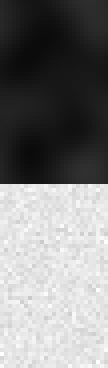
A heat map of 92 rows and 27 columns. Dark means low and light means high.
It is made of 2 by 1 panels. Panel 1,1: very low, smooth, faint in contrast. Panel 2,1: very high, fine-grained, faint in contrast.
